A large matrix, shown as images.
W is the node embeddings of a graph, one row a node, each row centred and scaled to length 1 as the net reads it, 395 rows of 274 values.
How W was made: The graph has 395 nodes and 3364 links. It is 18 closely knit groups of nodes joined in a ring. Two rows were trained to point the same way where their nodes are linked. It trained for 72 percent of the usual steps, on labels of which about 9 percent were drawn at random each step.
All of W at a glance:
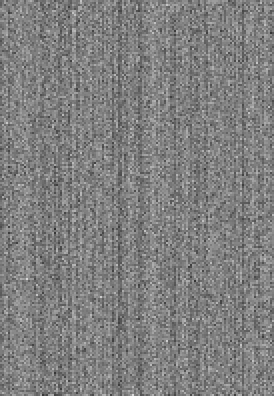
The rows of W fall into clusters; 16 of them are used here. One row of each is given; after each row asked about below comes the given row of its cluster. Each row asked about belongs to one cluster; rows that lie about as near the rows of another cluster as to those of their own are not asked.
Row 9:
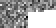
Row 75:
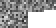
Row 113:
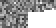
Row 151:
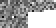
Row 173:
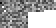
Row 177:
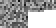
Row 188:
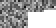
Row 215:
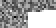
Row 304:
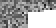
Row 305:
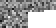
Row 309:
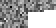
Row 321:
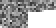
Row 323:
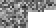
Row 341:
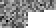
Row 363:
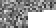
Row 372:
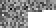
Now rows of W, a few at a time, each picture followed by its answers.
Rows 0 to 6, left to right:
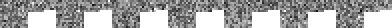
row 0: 151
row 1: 177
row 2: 363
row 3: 151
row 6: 188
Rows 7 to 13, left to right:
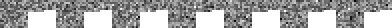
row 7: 9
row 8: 9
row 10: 321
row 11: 321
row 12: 305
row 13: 173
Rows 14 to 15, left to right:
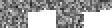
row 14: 215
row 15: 113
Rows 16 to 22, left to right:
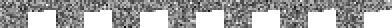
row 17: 372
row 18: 305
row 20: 323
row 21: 177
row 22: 151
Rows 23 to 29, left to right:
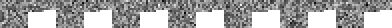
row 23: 305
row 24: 9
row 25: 113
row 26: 151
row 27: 372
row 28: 341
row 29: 305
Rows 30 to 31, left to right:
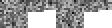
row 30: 363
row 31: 363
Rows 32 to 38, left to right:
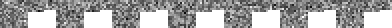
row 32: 363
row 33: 309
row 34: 341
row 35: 113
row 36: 321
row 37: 9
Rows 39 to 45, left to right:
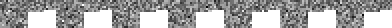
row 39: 341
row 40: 304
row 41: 372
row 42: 215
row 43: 113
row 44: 75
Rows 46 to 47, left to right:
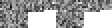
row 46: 309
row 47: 341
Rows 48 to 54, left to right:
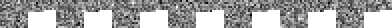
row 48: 173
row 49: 305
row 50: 215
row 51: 372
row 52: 177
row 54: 215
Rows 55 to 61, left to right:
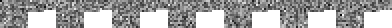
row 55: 321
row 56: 173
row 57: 323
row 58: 173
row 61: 173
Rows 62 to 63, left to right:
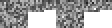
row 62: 113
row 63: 75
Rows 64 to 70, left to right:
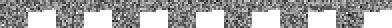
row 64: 341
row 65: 113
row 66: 151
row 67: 173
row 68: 188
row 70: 188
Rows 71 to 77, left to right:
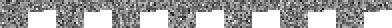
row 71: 305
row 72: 341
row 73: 309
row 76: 188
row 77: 215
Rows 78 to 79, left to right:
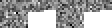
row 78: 305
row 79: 215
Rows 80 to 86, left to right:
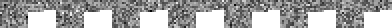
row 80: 304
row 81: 305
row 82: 363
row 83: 304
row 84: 341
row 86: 363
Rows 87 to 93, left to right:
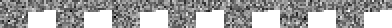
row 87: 75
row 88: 305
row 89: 372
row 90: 75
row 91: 305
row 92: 321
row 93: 323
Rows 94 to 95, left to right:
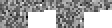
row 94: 341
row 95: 363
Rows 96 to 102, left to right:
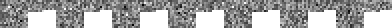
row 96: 372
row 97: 75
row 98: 305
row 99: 113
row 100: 309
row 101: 75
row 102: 151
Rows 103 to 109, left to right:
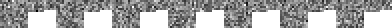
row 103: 309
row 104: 341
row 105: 309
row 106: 75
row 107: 173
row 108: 372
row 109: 75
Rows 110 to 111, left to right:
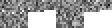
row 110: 309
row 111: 363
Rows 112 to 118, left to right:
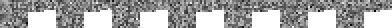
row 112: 321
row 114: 341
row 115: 309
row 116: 321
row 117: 9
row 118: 177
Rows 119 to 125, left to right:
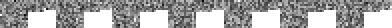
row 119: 113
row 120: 188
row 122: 341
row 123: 113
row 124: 321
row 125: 321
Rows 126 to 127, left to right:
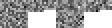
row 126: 188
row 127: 215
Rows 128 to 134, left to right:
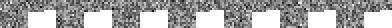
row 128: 372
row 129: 173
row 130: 177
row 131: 215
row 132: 372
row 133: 215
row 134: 309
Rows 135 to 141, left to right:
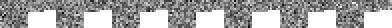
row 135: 151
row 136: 372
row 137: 188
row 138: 341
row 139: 9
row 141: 173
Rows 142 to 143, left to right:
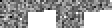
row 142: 75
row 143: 341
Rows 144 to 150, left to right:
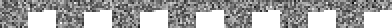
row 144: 215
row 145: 321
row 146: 305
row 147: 304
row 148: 113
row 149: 304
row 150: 9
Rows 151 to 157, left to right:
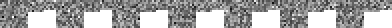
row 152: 323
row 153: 309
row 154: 177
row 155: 113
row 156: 151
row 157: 9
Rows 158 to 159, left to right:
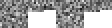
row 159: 113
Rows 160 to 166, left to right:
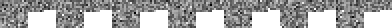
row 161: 321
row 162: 173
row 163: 309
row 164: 113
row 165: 341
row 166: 173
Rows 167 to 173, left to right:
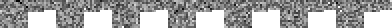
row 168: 113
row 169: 304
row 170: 9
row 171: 323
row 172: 173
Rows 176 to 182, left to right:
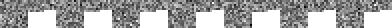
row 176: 75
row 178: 151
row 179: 363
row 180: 304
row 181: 151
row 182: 173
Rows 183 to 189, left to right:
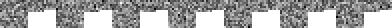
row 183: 323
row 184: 372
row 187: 173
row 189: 304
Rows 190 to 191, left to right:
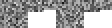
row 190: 188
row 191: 309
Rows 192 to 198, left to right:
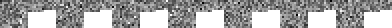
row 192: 304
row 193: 323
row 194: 304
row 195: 341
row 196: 372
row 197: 75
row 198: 309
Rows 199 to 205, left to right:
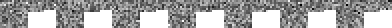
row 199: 304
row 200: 309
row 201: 75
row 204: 9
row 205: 304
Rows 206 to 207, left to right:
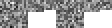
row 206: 75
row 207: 151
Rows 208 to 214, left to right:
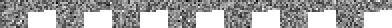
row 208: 173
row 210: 309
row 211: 173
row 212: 188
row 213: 372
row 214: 372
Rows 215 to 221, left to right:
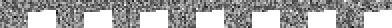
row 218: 309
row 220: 215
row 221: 363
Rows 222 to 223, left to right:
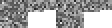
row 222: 151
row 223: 372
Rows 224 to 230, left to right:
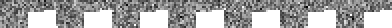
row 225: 304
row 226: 341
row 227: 304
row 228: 372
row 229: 372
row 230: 309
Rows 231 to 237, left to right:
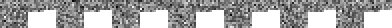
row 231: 177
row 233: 304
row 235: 151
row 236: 188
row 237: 177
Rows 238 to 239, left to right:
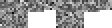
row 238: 323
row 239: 305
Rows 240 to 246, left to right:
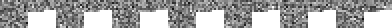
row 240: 151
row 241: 9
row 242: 177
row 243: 151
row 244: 321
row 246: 305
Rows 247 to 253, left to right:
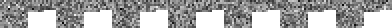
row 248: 151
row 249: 188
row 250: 309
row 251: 304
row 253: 372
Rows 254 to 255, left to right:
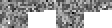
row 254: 321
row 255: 113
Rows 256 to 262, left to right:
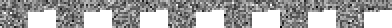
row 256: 188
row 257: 151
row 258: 323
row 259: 188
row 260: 304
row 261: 177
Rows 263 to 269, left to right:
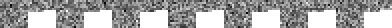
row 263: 9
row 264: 215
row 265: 305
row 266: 173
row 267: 188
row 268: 177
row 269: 188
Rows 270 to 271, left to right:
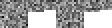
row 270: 75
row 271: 177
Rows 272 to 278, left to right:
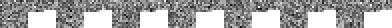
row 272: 173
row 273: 215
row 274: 177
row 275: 372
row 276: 215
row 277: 188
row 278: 177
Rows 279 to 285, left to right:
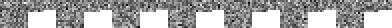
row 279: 177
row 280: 173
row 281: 323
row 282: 173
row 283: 75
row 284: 188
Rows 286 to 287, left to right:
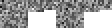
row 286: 75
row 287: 188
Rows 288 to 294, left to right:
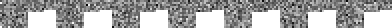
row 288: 341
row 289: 151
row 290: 177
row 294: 304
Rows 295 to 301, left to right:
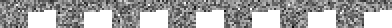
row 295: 113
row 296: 341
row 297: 9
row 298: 188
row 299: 363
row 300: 363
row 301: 304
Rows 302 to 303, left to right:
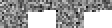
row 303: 215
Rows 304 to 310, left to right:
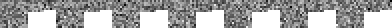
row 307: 75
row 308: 372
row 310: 113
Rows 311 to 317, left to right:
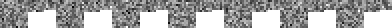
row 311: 363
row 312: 341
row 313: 113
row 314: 321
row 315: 341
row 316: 309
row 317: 215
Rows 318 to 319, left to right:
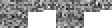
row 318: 321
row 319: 321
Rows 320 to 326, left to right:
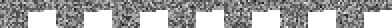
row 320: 177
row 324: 341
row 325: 177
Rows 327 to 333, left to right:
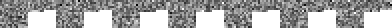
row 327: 151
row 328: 341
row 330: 75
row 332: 363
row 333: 323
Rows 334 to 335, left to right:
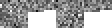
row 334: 372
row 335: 75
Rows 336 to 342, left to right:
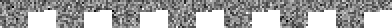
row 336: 113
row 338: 304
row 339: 309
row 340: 113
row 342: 173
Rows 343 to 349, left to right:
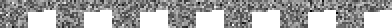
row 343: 363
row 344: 188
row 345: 323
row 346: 321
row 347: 177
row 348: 309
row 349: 305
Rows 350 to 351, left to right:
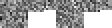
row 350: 341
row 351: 372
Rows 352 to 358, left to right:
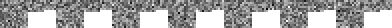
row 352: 372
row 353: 323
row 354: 188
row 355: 341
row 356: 304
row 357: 321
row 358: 151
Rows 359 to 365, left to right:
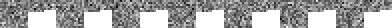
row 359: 9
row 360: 75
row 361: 372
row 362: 9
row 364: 304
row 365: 363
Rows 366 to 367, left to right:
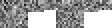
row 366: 309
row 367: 372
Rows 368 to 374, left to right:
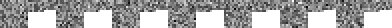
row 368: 309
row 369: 151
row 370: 215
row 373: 304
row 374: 151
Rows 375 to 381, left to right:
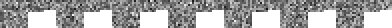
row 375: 305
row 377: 341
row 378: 309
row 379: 75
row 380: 341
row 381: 9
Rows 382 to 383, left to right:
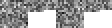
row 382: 321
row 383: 215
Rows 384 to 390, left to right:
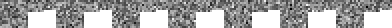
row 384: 304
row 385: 304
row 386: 151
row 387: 188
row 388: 309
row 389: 304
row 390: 113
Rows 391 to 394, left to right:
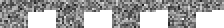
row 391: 323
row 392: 9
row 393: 177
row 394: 173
